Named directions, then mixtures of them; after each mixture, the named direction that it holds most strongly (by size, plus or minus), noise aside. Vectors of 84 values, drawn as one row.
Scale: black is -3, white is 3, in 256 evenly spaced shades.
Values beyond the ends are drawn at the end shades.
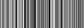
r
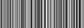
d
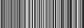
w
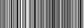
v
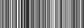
v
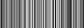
w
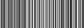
w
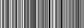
r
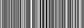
d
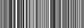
r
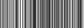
v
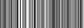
v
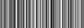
r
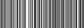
w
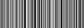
r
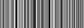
r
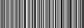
w
